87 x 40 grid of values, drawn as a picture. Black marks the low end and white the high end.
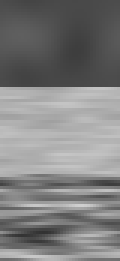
The table splits into 3 rows of 1 panel. Panel 1,1: low, smooth, faint in contrast. Panel 2,1: high, streaked across, faint in contrast. Panel 3,1: middling, streaked across, strong in contrast.
